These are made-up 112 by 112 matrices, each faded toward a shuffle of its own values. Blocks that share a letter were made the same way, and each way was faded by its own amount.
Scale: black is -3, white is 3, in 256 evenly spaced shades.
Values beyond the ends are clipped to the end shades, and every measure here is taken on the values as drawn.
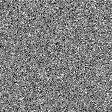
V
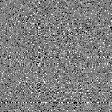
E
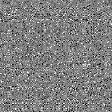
E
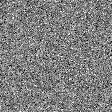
V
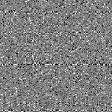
E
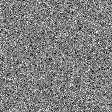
V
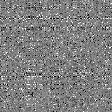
E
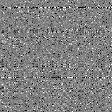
E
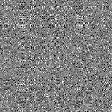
E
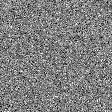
V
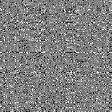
E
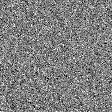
V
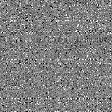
E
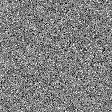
V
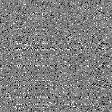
E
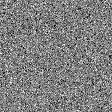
V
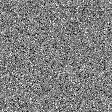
V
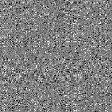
E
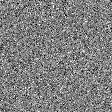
V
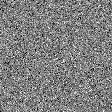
V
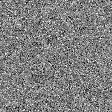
V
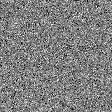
V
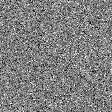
V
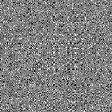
E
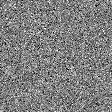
V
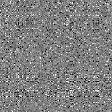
E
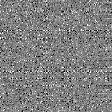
E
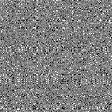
E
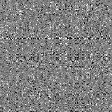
E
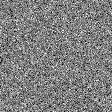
V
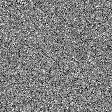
V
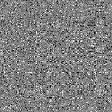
E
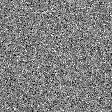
V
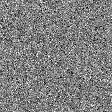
V
